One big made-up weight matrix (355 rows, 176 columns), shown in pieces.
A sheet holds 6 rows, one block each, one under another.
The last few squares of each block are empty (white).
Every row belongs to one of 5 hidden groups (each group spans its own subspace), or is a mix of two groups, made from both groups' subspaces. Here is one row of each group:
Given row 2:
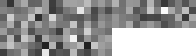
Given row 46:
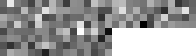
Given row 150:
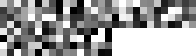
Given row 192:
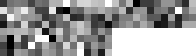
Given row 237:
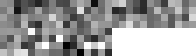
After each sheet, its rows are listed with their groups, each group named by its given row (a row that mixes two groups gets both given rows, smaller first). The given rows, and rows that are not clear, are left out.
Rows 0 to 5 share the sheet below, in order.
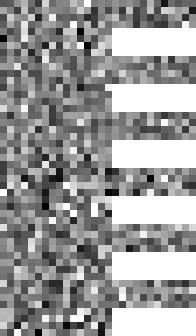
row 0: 2 and 192
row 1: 46
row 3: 46
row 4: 237
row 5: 150 and 192
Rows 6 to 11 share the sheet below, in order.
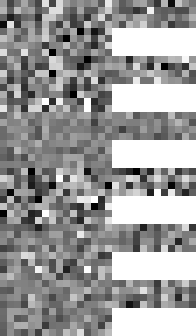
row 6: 46
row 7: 2
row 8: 192
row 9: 150
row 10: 237
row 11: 237
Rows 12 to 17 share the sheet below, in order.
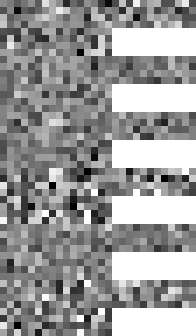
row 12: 192
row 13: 192
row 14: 46 and 192
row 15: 2
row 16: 192
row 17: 150
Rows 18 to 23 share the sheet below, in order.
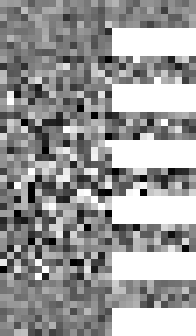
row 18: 46
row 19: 192
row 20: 46
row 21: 237
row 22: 2 and 150
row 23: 2 and 46
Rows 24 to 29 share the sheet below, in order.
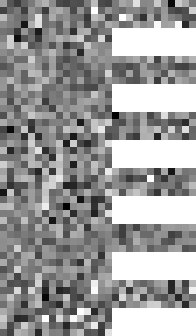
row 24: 192
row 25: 150
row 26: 2 and 46
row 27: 46
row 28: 150
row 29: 192
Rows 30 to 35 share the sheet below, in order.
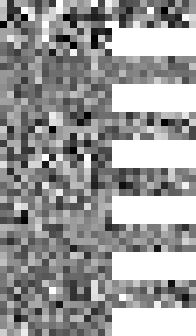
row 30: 46
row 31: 192
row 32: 2
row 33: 46 and 192
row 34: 2 and 192
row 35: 46 and 192
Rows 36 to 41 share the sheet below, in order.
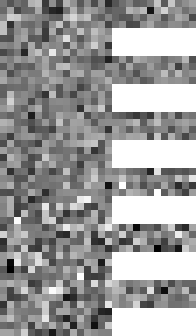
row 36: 46
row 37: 192
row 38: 150
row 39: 150 and 192
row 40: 192
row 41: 46
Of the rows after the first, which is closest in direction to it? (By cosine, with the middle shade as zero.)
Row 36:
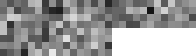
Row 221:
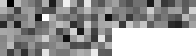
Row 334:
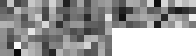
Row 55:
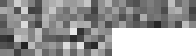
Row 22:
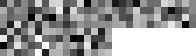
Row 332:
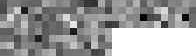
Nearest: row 332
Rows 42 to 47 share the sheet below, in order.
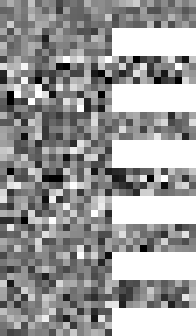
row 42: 150
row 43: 192
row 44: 192
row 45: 46
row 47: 46
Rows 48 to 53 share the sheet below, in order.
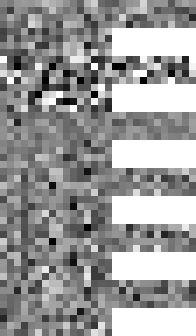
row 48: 192 and 237
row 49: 237
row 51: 2
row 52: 2
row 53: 192
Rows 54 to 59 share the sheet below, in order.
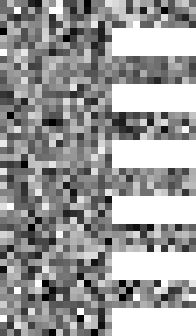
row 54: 2 and 46
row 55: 192
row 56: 46
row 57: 46 and 192
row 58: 150
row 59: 150 and 192
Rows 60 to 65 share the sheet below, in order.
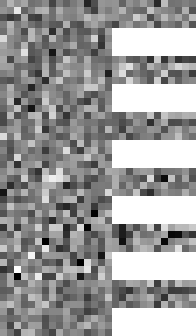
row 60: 46 and 192
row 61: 150
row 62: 46 and 150
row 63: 46 and 192
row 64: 150
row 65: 150
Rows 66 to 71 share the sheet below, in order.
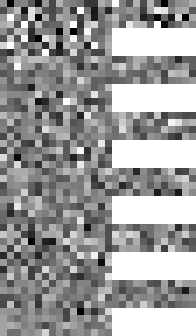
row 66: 2
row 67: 237
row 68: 150
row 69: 192
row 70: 46 and 150
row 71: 46
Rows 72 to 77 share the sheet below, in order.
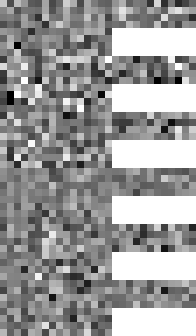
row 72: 150
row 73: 192
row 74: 150 and 237
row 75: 2
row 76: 192 and 237
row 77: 2
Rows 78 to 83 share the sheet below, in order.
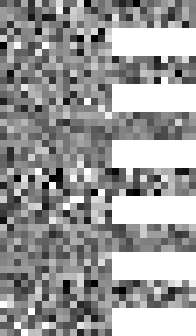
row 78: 150
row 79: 2 and 237
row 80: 192
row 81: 2 and 46
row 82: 46 and 237
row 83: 150 and 237
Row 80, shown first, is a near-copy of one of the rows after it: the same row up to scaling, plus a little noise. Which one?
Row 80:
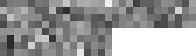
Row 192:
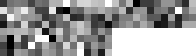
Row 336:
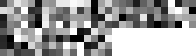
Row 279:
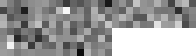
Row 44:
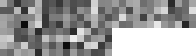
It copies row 192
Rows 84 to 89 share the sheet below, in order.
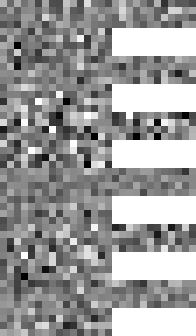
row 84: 150
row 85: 237
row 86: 2
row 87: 2 and 237
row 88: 237
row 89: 237
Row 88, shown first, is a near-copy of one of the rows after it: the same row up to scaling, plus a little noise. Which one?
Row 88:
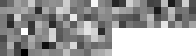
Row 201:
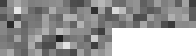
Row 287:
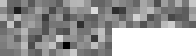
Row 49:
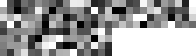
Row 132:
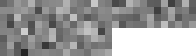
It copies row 132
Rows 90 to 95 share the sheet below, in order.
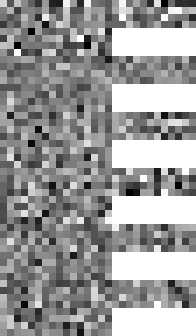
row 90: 150
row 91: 192
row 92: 2 and 150
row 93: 237
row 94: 2
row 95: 192
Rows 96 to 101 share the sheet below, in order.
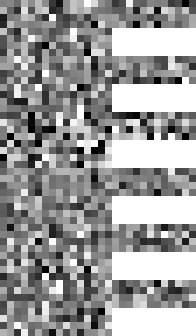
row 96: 2
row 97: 150 and 192
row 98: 150
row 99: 192
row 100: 2
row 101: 46 and 150
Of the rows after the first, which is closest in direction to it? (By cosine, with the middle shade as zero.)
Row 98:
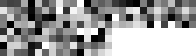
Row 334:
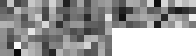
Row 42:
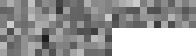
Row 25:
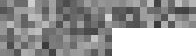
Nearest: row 334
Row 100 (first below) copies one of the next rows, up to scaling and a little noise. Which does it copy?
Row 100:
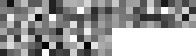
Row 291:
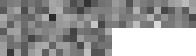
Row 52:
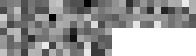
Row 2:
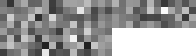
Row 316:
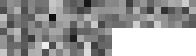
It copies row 2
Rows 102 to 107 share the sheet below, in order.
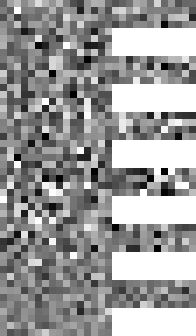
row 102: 237
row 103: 2
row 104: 150
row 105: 46 and 237
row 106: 2
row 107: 46
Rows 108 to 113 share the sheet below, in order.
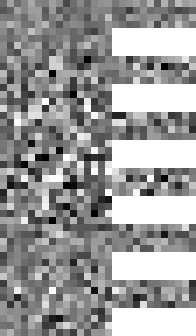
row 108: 150
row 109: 2
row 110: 237
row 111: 46
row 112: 2 and 192
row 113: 237
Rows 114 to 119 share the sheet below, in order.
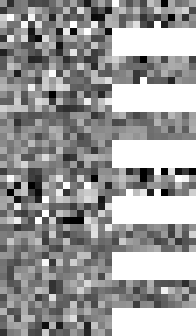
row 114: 2 and 46
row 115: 237
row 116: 237
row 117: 150 and 237
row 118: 192
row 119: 2
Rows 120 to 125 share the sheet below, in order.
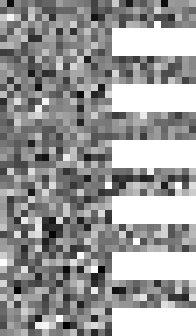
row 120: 2 and 46
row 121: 150
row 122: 237
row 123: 150 and 237
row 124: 192
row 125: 237
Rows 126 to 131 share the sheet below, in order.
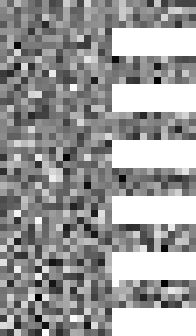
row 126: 150
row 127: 2
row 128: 237
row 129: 150 and 192
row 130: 150 and 237
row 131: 2 and 150
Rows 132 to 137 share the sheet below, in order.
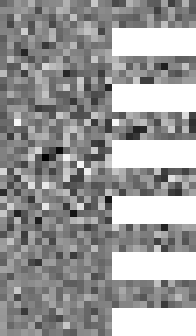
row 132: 237
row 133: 46
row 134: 237
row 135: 46 and 150
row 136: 2
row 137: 237
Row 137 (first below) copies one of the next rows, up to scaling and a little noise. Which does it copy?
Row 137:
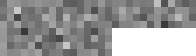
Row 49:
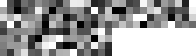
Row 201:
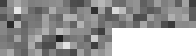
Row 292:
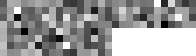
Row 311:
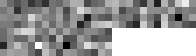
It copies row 292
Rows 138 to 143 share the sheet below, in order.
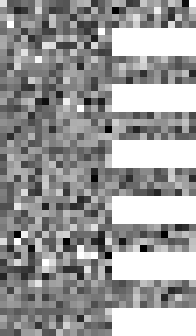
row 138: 237
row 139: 237
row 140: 150 and 237
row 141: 192
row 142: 46 and 237
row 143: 150 and 237
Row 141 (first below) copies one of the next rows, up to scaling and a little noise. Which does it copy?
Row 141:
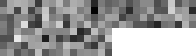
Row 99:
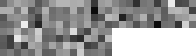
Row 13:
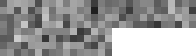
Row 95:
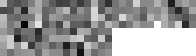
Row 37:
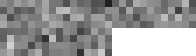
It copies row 13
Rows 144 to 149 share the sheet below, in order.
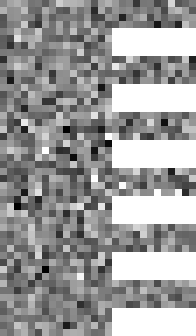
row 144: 192
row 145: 237
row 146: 46
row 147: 192
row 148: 150 and 237
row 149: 237
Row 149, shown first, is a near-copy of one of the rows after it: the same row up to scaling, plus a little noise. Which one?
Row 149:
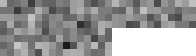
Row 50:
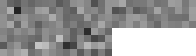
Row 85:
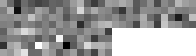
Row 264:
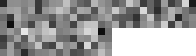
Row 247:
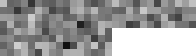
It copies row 247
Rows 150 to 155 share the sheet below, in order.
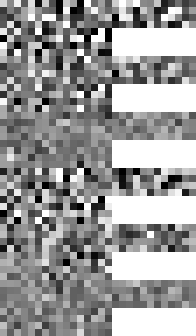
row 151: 150
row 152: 192
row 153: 150
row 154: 46
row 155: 150
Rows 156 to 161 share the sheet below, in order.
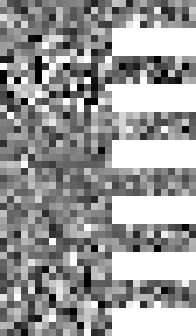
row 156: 2 and 237
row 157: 46 and 192
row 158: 46
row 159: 150
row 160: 2
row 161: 2 and 237
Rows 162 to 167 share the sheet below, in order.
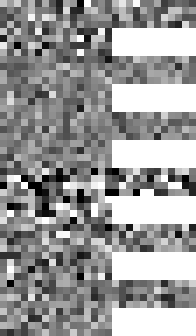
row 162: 150
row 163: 192
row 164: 2 and 150
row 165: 46
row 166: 192
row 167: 2 and 46
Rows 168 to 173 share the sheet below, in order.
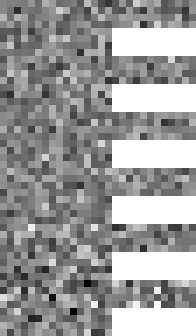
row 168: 192 and 237
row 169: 46 and 192
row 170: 2 and 237
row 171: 46 and 192
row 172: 237
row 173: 2
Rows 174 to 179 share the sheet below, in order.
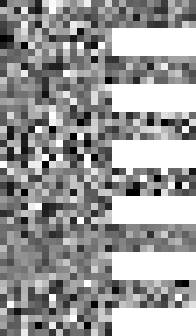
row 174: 192
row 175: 46
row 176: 2
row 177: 2 and 237
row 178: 46
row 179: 2 and 237
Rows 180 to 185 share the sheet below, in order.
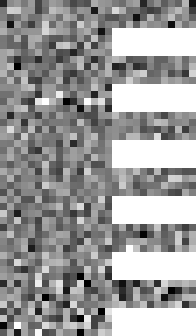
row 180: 237
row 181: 237
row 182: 2
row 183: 150
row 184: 237
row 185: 150
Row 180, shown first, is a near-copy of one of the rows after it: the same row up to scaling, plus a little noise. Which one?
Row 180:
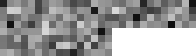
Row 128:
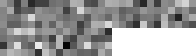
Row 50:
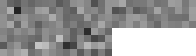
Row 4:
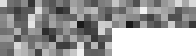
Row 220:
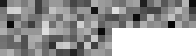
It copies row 220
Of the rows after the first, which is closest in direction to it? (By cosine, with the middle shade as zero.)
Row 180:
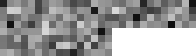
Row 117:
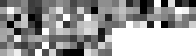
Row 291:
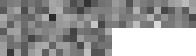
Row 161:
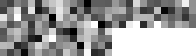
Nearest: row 117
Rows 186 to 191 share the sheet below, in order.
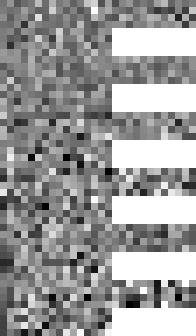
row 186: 2 and 192
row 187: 150
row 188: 192 and 237
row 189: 46 and 192
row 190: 192
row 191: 237
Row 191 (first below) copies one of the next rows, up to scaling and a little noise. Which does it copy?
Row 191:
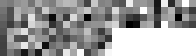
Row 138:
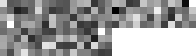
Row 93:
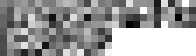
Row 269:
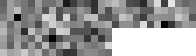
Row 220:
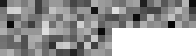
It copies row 93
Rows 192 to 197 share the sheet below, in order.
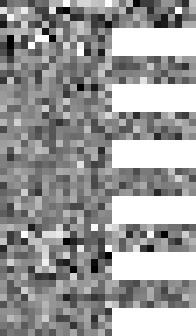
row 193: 46
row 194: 192
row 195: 192
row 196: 46
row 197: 46
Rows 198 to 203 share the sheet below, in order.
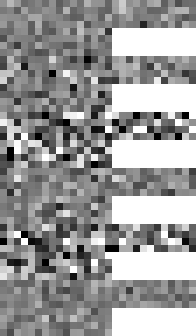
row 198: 46 and 150
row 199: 2 and 46
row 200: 192 and 237
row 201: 237
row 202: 46
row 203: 192
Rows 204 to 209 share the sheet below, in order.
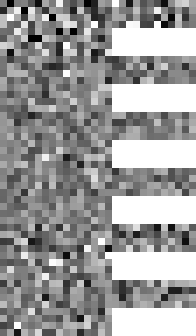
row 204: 2
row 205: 46
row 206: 237
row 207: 2 and 192
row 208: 46 and 237
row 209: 150
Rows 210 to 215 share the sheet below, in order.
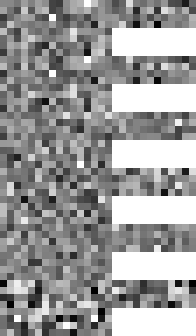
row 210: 2
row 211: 2
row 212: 150 and 192
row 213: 237
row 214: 2
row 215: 192 and 237
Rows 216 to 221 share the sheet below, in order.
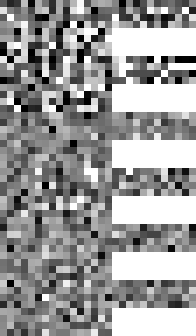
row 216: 2 and 150
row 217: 150
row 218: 2
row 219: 2 and 192
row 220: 237
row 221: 46 and 150
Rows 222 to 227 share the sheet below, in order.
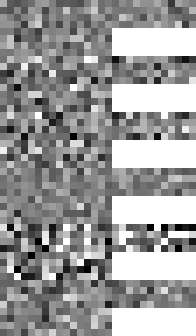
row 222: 192
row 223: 2 and 237
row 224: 2 and 192
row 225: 150
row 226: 150
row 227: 46
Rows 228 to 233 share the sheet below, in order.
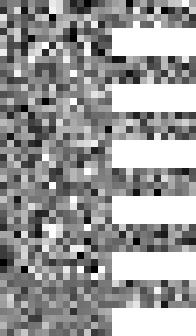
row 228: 2
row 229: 46 and 237
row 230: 150
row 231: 2
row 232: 192
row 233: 2 and 237
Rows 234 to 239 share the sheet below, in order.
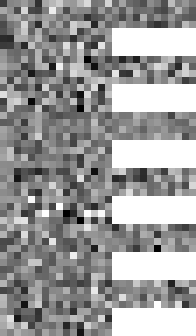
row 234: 192
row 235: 150 and 192
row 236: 192
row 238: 2
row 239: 192
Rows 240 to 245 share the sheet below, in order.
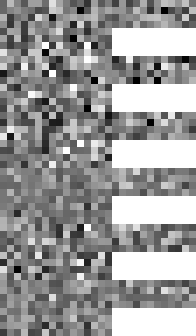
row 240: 2
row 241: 2
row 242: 46
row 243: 46 and 150
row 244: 150
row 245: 2
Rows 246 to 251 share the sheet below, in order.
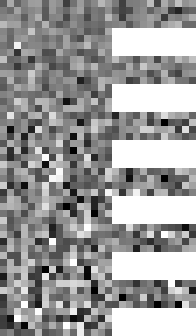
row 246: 150
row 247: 237
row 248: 2
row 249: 2 and 46
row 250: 2
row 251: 192
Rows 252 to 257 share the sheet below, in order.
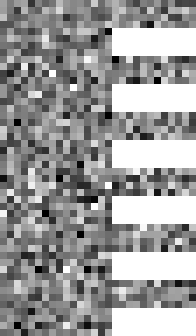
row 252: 46 and 150
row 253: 2
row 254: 46 and 192
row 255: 150
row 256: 237
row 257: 150 and 237
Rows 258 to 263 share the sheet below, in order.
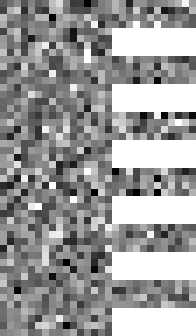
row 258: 2
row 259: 2
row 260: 150 and 237
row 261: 2
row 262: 46
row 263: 237
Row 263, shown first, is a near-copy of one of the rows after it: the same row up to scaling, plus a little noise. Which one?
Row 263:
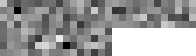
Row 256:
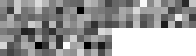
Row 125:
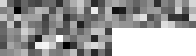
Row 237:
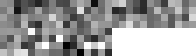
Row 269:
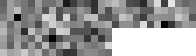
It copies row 125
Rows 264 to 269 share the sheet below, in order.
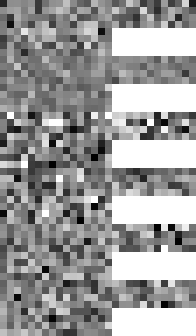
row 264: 237
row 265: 46
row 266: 46
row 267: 150 and 237
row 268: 46 and 237
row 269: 237
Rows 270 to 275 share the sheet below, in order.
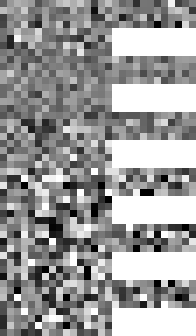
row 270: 192
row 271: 2
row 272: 46 and 150
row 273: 46
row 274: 2
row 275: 237
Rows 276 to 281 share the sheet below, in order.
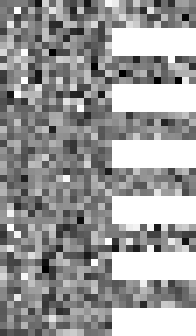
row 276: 2 and 46
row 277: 192
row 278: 2
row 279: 192
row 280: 46 and 150
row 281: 237
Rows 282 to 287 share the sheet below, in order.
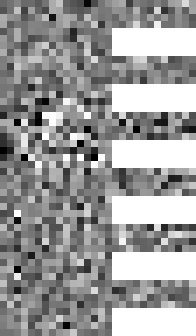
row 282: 2
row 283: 237
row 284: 192
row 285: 150
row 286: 150
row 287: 237
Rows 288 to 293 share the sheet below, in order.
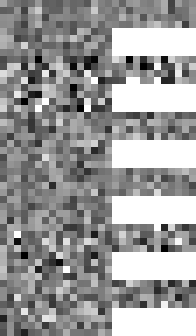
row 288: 192
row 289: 2 and 237
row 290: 150
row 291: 2
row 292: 237
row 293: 237
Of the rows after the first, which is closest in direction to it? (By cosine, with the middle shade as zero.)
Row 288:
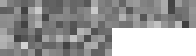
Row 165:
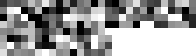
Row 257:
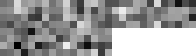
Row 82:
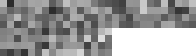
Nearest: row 82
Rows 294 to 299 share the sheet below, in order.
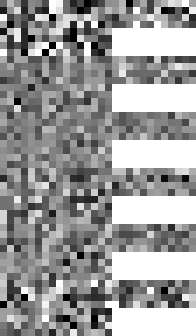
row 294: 2
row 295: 150
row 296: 46
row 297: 2 and 150
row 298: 46
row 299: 46
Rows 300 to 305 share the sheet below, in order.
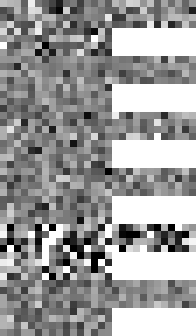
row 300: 150 and 192
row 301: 46
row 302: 2
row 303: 192
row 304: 46
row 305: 192
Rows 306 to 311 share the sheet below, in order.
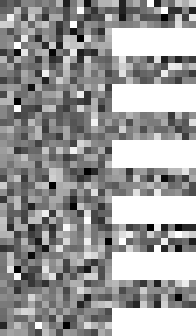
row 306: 2 and 150
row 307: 150
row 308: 192
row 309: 2
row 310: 150
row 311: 237
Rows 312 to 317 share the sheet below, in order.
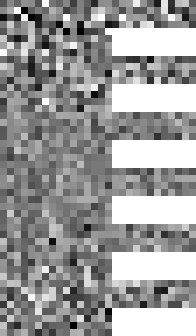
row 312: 46
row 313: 150
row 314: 192
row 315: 150
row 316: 2
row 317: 46 and 150
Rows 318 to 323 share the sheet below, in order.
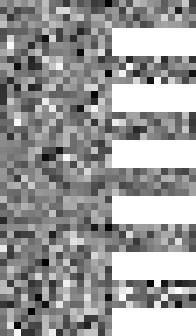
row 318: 192
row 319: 150 and 192
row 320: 237
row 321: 2 and 46
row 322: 46 and 192
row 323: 150
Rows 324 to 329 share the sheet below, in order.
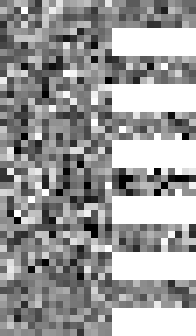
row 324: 46 and 192
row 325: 46
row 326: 192
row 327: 150
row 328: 192 and 237
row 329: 192
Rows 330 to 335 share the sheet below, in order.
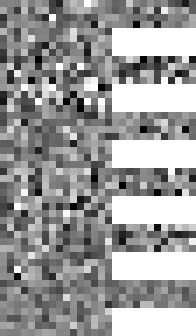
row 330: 2
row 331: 237
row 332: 2 and 46
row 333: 192
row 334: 150
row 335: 46
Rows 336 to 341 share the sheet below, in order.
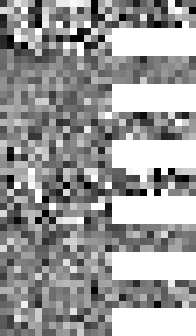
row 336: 192
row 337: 237
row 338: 192 and 237
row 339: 150 and 237
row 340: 46 and 150
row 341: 192
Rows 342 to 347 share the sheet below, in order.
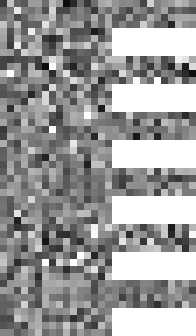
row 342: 150 and 237
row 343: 2 and 192
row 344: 2
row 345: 150
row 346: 192
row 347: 192
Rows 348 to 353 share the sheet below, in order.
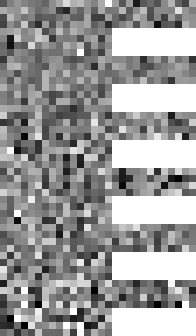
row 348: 192
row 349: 237
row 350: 192
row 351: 150
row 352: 150
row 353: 192
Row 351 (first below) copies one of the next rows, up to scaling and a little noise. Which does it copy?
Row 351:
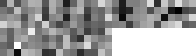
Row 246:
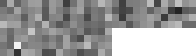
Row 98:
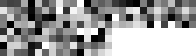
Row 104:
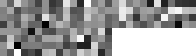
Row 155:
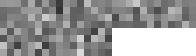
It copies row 246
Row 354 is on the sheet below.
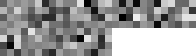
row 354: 150 and 192
